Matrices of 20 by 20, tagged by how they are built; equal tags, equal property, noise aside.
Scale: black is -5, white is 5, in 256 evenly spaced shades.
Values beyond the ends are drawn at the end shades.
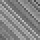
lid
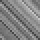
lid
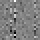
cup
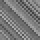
lid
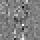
cup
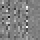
cup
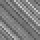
lid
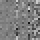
cup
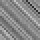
lid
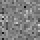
cup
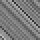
lid
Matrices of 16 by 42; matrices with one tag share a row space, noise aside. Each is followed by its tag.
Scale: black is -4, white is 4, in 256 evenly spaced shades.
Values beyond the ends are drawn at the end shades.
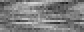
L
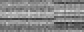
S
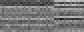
S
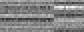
S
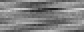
L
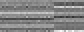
S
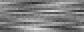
L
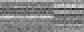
S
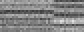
S
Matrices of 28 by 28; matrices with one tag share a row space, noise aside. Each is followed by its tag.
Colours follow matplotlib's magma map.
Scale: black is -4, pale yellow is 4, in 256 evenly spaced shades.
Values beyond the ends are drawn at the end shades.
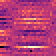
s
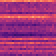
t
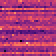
t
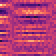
s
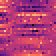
s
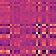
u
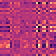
u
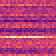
t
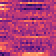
s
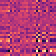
u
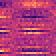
s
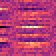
s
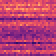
t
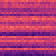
t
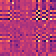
u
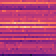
t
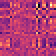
u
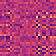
u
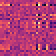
u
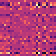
u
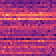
t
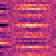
s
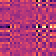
u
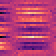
s
